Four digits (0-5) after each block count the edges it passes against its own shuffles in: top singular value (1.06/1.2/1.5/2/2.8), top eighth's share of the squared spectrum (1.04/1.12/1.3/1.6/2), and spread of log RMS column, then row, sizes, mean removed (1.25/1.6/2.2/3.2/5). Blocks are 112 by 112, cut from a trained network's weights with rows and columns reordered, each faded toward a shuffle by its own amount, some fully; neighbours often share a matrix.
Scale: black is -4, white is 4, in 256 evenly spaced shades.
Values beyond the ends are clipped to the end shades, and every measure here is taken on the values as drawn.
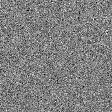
0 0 0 0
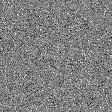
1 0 0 0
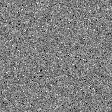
1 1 0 0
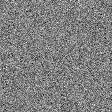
0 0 0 0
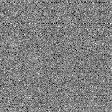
4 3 1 2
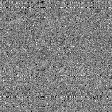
4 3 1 2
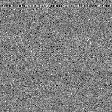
4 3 0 2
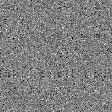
3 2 0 1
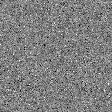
2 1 0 0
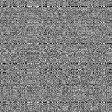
5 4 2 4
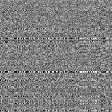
5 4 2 3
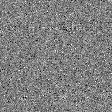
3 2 0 1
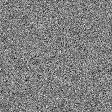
0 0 0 0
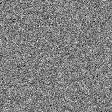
2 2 0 0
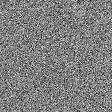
0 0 0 0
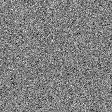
0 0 0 0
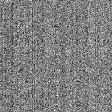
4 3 1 2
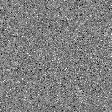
2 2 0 0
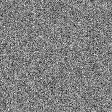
1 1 0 0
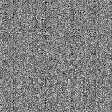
3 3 1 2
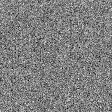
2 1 0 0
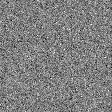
1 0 0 0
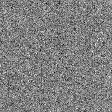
2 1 0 0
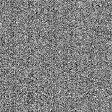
3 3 1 1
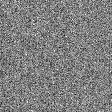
2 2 0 0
